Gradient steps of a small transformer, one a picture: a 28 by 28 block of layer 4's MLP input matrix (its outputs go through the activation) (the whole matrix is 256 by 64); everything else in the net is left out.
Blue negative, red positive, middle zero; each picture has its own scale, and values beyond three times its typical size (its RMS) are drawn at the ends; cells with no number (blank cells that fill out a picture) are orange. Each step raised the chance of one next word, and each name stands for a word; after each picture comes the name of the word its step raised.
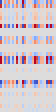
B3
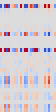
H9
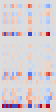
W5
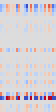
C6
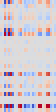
B3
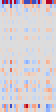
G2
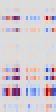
B3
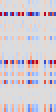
B3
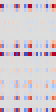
C6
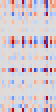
G2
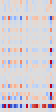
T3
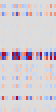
W5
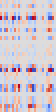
G2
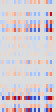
C6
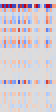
G2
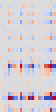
G2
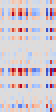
T3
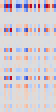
W5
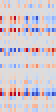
H9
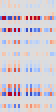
T3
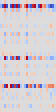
B3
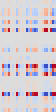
C6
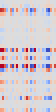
H9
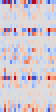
H9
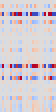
W5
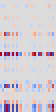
B3
